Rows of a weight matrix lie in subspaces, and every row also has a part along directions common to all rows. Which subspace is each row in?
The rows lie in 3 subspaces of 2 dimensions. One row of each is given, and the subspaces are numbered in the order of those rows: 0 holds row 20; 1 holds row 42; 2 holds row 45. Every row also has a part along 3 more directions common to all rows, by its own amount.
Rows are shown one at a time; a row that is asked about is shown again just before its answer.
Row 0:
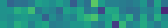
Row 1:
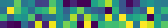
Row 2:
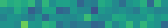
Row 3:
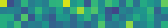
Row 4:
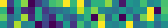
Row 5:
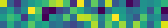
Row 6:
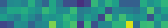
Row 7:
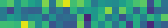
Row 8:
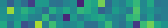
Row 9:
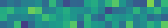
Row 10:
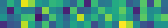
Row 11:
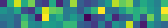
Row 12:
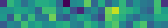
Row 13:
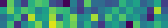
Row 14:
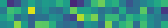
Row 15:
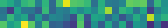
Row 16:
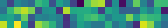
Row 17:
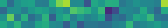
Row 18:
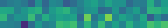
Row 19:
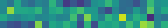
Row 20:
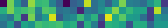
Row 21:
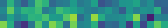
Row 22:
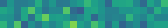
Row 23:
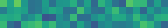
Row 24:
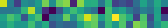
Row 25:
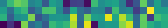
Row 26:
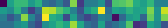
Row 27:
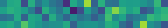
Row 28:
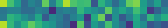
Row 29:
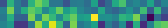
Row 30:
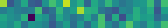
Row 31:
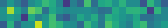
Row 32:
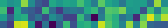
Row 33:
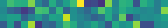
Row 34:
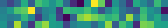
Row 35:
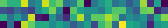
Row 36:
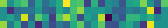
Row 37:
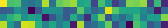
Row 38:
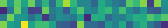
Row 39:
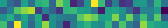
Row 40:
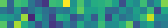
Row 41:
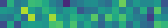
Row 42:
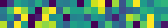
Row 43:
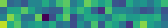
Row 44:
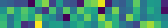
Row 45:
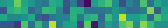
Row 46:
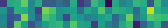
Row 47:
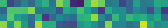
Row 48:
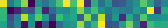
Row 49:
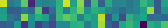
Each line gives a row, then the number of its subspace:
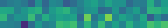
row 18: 2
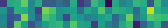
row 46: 1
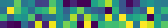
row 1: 2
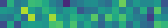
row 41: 0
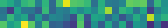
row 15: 2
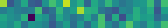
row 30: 0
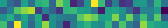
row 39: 1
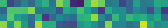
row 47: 1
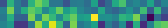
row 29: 0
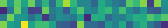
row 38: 2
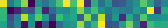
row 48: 0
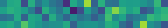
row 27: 0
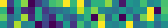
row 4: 0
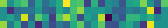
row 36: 0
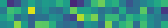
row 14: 1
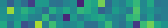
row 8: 1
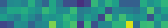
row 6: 2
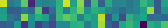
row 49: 0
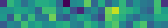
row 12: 0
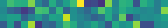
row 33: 1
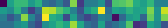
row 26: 1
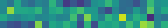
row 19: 2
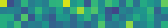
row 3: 0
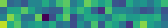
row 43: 1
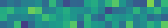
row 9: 2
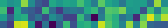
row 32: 0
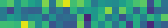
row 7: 2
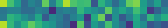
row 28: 2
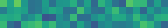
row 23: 2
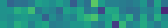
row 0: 1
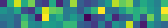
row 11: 1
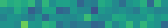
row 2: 2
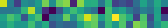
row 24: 1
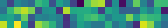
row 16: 1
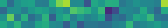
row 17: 0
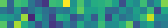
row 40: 0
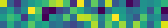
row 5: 1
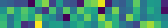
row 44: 1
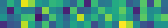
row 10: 2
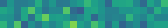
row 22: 2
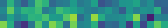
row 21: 0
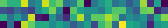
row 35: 2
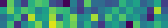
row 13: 0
